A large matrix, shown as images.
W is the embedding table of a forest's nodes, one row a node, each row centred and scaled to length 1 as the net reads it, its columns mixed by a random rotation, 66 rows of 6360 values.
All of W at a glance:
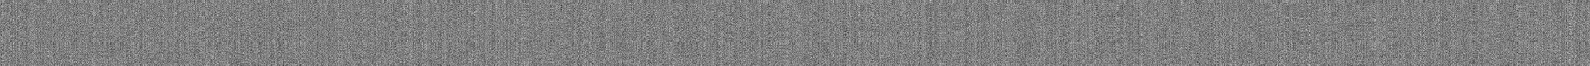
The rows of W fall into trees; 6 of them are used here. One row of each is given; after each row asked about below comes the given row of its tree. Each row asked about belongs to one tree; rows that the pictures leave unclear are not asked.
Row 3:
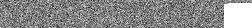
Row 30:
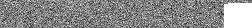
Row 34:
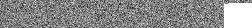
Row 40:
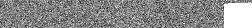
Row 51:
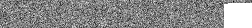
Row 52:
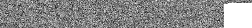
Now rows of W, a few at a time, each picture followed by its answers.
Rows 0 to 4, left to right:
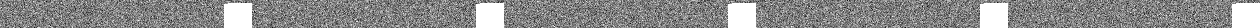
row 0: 51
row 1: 51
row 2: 51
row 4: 34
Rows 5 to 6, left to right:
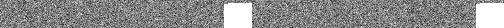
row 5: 30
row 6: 40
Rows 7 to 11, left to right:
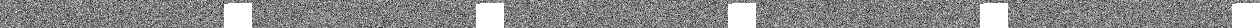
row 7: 30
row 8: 3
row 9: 30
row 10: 52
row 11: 3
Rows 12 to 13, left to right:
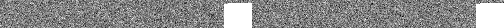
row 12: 40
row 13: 34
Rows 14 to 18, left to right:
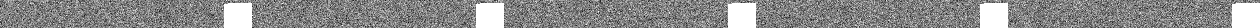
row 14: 40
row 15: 40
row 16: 52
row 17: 51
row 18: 30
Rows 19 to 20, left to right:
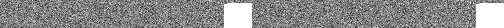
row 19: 52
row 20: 52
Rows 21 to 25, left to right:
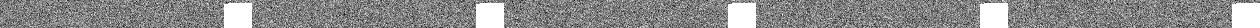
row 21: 3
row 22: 51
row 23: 3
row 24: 40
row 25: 34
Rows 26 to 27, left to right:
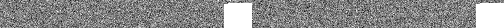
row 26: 3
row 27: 52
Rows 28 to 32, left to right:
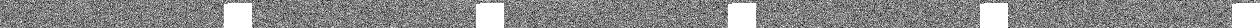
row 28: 30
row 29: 3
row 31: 34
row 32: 40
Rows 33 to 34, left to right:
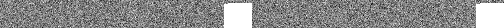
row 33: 40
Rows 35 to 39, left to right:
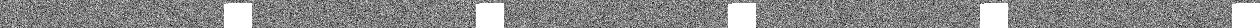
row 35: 34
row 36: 52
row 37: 30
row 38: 40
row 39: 34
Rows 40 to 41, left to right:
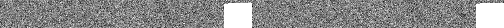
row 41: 40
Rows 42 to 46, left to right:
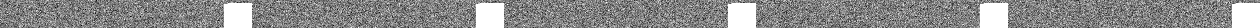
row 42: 52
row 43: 52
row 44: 52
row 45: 30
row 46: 52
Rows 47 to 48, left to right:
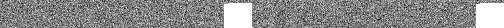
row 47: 34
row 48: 30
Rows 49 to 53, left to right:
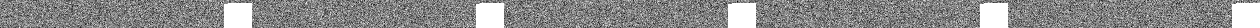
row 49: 52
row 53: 3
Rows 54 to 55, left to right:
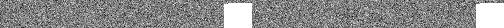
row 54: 34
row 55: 51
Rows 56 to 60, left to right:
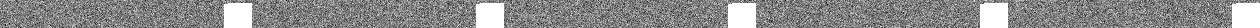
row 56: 51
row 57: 30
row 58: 34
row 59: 3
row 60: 40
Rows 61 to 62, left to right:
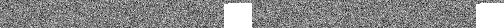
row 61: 3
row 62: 3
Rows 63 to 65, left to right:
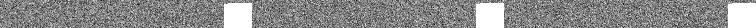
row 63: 40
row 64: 34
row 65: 34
